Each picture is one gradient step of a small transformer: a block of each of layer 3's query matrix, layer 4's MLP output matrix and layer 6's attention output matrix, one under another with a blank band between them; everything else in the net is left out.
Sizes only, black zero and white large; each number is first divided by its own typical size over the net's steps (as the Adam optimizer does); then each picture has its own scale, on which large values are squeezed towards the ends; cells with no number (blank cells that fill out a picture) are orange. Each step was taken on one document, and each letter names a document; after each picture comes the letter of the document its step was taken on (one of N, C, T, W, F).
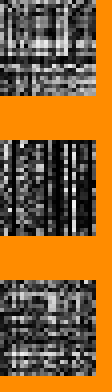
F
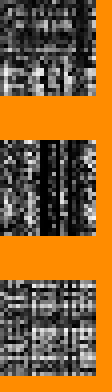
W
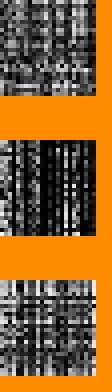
F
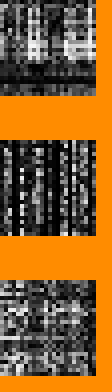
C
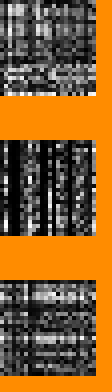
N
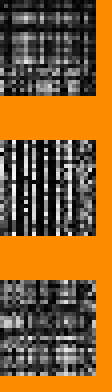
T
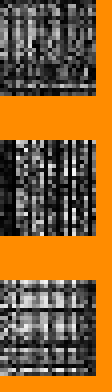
C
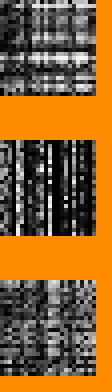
F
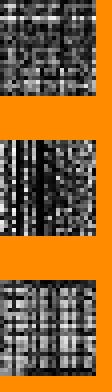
T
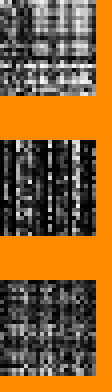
F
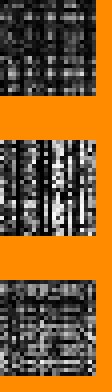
T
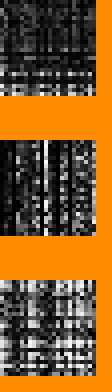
W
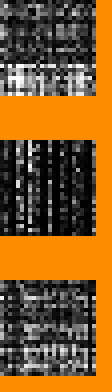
N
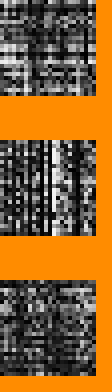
T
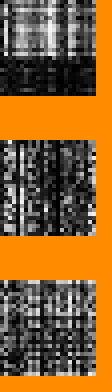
W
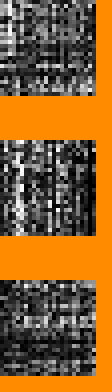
N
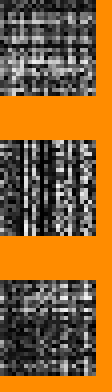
T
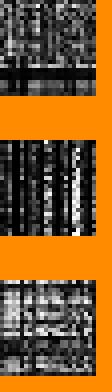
C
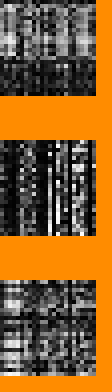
C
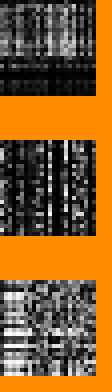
C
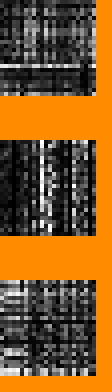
C
